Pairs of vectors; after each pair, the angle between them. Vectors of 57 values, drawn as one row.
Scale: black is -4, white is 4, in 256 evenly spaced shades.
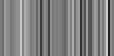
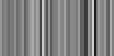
orthogonal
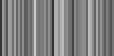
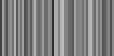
nearly parallel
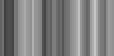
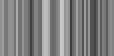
partly opposed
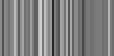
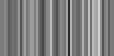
orthogonal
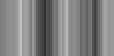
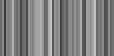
partly opposed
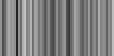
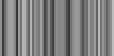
nearly parallel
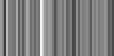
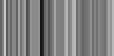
nearly opposite
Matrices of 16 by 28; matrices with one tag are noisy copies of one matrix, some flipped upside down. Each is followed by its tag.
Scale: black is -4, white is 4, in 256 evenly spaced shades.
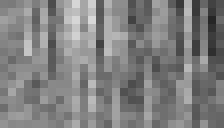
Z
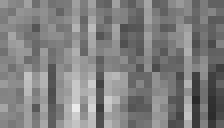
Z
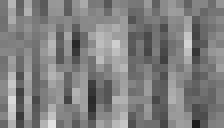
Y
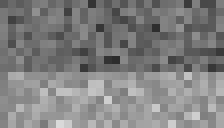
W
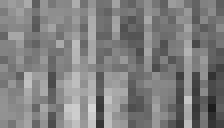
Z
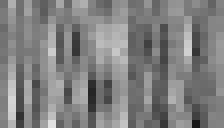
Y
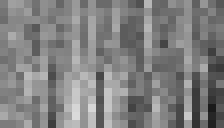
Z
